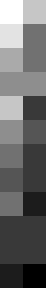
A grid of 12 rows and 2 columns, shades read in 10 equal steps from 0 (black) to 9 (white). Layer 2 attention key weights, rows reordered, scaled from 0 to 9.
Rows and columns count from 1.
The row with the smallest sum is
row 12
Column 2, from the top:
7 4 4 5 2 3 2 2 1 2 2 0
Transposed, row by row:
9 8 6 5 7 5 4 3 4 2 2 1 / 7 4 4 5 2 3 2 2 1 2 2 0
